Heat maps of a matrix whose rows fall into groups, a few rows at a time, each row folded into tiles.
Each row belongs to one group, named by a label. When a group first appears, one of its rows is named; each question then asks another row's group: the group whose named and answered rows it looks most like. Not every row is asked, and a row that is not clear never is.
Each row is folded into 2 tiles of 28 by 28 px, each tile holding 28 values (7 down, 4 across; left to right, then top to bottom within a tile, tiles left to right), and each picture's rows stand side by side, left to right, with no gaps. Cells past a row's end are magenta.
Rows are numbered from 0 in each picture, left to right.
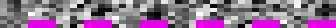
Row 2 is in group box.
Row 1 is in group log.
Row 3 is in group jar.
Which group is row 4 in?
log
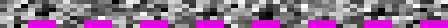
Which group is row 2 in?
log
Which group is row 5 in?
jar
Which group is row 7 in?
log
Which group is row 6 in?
box
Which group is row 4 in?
box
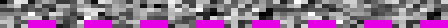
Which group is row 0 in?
log
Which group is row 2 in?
jar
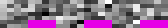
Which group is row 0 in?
box
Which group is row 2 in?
jar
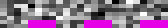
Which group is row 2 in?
log
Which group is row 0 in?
jar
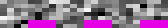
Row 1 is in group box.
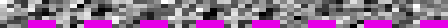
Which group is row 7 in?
jar
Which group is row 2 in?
box
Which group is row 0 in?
box
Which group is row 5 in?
box
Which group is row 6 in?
log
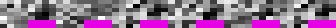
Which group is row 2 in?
log
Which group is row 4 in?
box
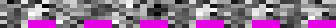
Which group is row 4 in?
jar
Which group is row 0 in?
jar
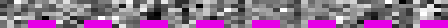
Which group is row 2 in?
box
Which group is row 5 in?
jar
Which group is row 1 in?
box
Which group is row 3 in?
jar
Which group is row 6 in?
box
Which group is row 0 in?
log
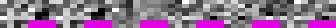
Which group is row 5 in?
log
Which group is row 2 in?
jar
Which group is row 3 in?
log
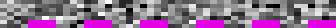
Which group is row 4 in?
jar
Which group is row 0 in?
box
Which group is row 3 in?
jar
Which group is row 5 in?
jar
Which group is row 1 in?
log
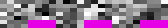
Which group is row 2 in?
box
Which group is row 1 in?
jar
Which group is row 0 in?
box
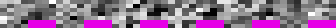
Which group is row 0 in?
box
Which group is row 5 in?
jar
